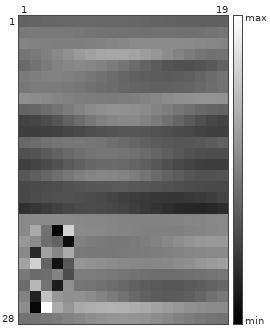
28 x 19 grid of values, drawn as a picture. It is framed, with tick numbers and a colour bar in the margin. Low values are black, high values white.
Calmest part: top left. Ninth with the lowest average: middle right. Grain: streaks across. Roughest part: bottom left. Slope: none. Odd patch: rougher, in the bottom left.
